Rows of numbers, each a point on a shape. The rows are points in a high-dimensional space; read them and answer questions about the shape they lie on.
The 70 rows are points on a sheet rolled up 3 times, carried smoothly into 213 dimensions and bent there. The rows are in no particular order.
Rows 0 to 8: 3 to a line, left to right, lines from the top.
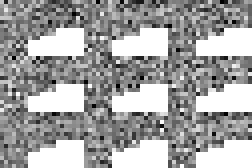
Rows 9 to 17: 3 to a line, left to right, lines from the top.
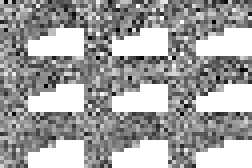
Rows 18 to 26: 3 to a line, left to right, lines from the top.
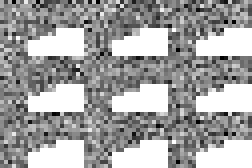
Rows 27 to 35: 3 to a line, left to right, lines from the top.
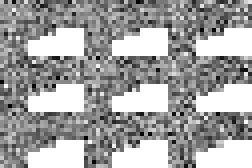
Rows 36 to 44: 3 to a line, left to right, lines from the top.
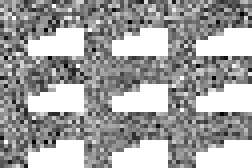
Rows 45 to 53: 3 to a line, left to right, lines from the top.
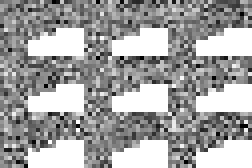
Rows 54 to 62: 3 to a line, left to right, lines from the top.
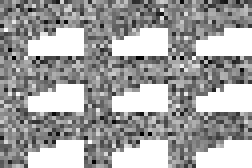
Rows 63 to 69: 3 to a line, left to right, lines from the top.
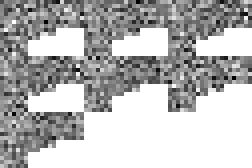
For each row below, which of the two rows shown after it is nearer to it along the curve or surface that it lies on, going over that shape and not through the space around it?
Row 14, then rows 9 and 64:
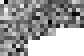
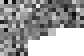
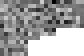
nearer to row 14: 9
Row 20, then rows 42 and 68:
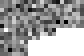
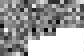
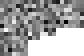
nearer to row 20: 68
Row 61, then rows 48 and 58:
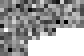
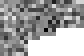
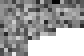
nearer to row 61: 58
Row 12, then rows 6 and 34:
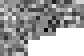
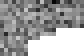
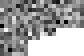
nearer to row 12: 6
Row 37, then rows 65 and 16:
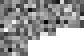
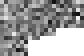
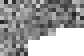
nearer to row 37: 65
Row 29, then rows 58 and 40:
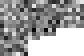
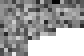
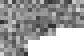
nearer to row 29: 58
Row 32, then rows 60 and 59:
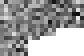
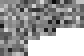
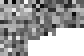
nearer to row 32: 60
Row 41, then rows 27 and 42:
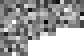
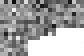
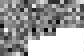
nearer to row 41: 42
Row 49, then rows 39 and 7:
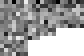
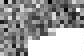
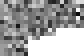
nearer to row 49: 39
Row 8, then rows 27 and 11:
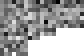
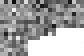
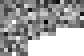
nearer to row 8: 11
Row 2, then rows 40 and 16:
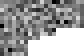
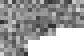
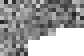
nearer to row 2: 40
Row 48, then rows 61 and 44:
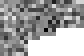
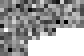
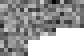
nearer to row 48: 44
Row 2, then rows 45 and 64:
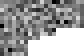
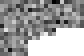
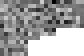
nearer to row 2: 45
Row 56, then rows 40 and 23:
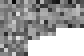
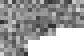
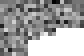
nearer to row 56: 23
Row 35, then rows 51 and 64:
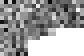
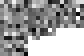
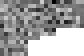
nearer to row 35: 51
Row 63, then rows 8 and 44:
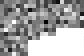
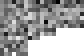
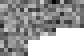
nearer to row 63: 8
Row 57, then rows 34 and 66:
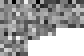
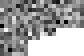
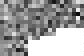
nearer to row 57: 34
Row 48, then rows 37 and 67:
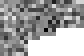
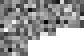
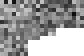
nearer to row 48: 67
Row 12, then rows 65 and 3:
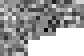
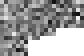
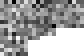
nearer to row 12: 65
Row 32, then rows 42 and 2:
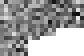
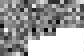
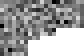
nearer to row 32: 42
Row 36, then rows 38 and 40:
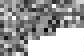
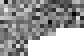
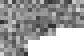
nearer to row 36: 38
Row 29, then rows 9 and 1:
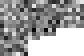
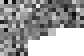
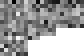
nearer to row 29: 1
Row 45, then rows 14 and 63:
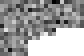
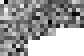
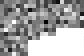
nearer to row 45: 63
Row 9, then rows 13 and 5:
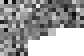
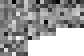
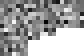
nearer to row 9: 13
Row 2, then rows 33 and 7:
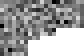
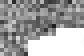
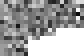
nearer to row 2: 33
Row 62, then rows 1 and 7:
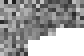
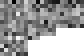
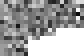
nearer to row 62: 7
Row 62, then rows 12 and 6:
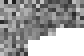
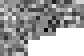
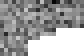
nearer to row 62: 12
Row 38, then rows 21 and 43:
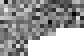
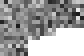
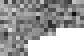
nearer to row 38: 21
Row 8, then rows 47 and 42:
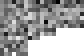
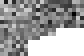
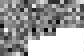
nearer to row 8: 42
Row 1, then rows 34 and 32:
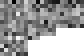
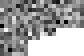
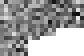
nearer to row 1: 34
